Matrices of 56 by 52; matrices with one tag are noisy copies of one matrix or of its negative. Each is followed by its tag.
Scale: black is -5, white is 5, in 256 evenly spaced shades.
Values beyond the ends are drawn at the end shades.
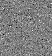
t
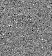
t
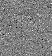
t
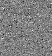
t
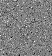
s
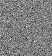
s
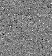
t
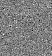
t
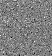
s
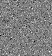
s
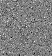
s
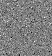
s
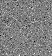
s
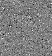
t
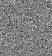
t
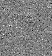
t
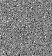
s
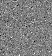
s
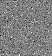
s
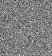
s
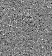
t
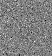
s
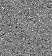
t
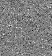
t
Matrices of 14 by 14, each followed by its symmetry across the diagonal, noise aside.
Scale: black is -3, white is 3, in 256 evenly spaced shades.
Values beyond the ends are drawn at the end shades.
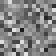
neither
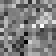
antisymmetric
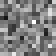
neither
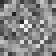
symmetric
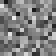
antisymmetric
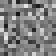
antisymmetric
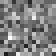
neither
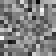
antisymmetric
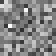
symmetric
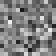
antisymmetric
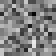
neither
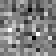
antisymmetric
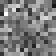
neither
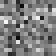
antisymmetric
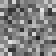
symmetric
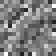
symmetric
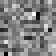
neither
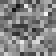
neither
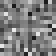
antisymmetric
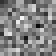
symmetric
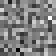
antisymmetric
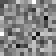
symmetric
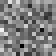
neither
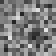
symmetric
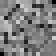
symmetric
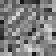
symmetric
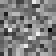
neither
